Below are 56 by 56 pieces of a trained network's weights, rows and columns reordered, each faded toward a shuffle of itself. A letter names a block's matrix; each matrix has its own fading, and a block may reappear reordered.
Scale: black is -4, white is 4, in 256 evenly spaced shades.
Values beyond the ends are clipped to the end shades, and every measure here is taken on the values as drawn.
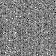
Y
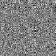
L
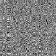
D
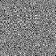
D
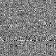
L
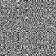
D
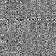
L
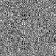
D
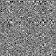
L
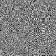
D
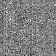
Y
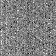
Y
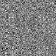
L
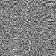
D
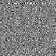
L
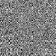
D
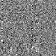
L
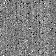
Y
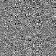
L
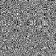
D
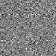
L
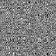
L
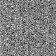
Y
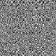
D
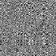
D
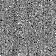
Y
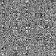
L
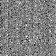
Y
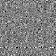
L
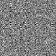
L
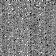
Y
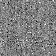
Y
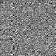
L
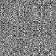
D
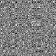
D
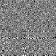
L
